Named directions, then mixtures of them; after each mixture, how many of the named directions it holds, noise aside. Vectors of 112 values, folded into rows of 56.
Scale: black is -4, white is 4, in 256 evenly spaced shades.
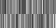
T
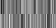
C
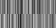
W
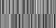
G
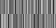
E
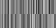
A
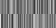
two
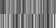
three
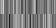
two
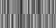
two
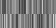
one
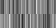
two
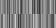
one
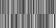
three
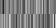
three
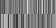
three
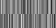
three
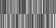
one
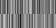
one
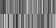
three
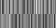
one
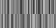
two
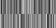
two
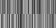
one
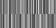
one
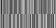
three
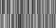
two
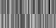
three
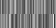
three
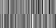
two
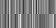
three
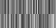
three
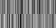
one
